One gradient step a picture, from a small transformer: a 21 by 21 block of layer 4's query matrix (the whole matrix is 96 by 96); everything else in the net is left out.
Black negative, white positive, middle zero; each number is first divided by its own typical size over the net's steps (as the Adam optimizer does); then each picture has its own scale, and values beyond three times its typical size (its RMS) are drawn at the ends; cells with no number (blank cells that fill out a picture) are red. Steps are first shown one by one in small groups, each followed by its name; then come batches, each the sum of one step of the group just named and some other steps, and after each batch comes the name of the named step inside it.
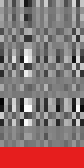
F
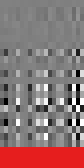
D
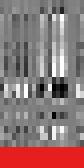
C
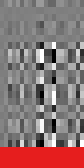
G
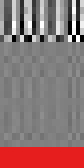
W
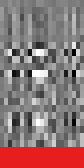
G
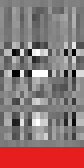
C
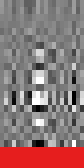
G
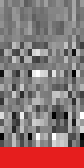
F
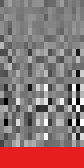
D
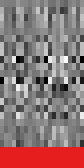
C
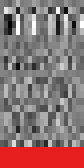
C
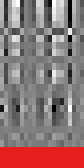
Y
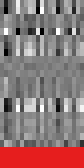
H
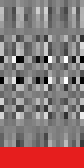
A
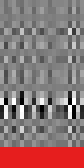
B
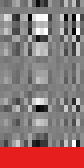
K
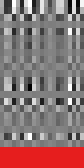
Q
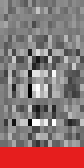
A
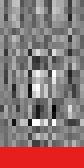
Y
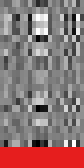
K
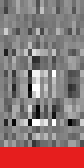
H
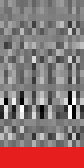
B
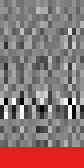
B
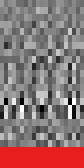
B
